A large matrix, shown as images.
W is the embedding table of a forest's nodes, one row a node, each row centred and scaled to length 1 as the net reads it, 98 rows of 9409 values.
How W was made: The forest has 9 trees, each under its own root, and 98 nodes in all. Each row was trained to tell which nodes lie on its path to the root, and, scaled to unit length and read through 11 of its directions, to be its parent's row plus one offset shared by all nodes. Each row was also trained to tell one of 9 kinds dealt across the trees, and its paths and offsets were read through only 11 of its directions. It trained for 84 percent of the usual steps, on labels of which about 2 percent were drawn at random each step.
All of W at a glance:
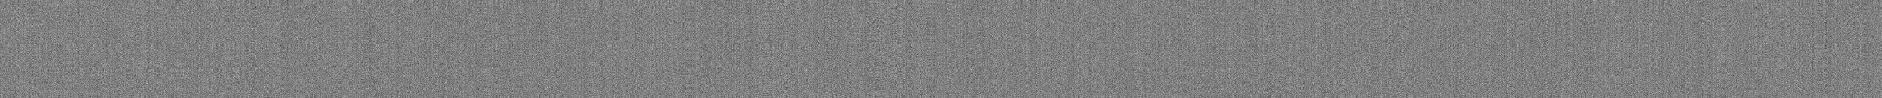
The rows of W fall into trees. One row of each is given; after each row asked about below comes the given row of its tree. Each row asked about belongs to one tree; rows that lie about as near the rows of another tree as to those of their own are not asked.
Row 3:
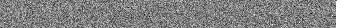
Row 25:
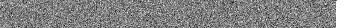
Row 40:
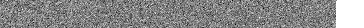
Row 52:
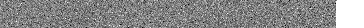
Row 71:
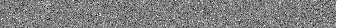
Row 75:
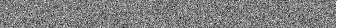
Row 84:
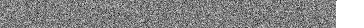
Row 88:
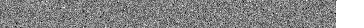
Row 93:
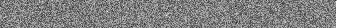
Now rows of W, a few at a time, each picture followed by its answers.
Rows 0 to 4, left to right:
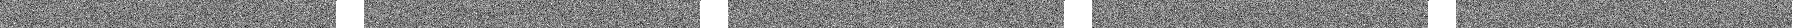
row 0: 3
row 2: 84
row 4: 71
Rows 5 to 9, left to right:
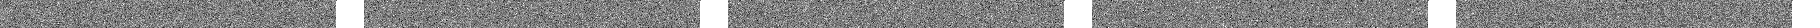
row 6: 88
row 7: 88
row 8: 25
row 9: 3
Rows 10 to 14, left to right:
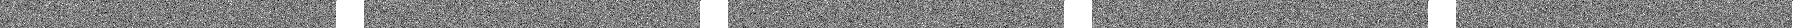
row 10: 40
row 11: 88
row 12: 40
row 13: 3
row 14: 52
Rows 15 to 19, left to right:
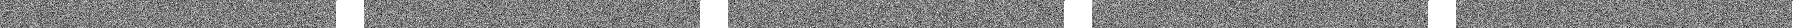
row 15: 93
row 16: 40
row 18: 25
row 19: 88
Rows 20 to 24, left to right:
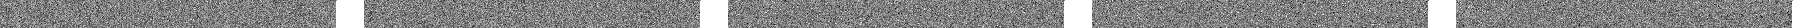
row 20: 93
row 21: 93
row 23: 52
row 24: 71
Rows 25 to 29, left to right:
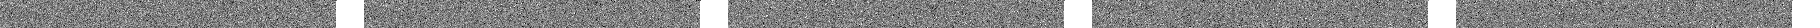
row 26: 25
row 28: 40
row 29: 52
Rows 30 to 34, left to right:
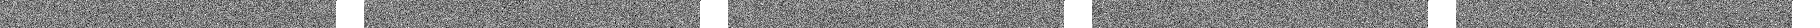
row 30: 40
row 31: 25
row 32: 40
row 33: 93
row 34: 52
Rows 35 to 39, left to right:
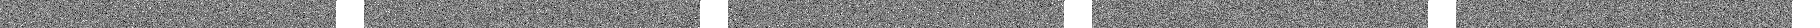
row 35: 71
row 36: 3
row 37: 88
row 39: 93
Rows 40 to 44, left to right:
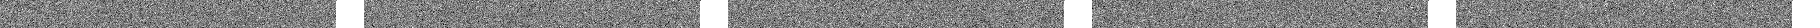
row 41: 52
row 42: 71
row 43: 84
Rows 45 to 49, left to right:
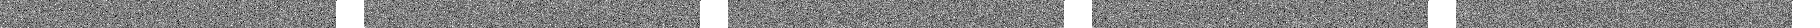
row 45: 52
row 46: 52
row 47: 3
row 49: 3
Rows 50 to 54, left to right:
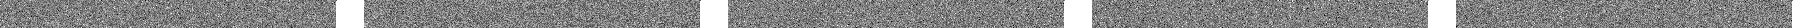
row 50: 88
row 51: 3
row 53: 71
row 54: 88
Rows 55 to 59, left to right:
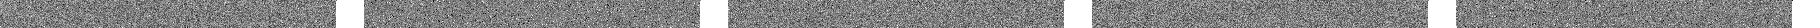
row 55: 52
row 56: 71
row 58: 40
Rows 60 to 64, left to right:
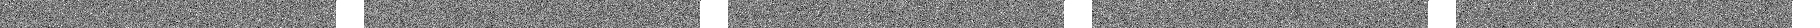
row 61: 40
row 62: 25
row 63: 3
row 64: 88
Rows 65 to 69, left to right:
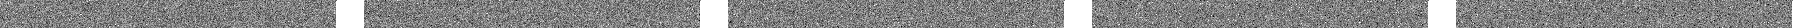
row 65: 25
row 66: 88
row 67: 40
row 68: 40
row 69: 52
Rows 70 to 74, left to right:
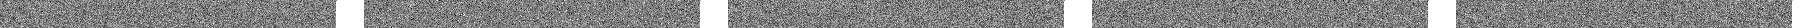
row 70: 52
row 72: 75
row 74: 71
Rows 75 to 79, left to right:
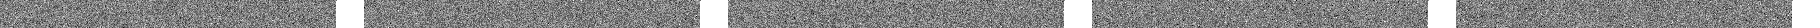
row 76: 3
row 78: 71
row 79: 25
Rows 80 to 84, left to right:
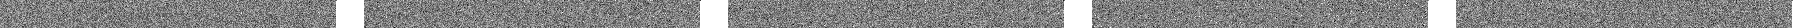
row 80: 3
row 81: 25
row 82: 25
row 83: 88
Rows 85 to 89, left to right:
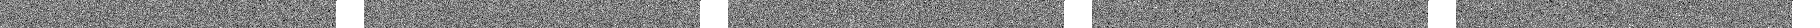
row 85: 52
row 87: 25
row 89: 25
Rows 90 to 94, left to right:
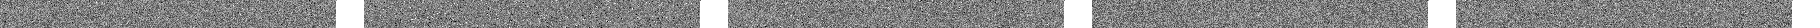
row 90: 71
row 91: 52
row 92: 40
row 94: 71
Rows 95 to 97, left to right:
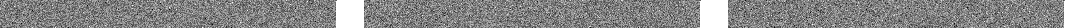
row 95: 88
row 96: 25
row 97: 88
